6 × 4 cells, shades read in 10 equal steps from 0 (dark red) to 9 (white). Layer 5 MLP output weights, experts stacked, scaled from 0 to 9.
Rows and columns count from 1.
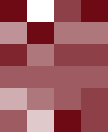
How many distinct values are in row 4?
1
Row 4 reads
3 3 3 3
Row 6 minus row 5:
-3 3 -3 0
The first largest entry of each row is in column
2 1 2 1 1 2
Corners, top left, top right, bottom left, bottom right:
0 0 3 2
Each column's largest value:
6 9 4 4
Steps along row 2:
down up same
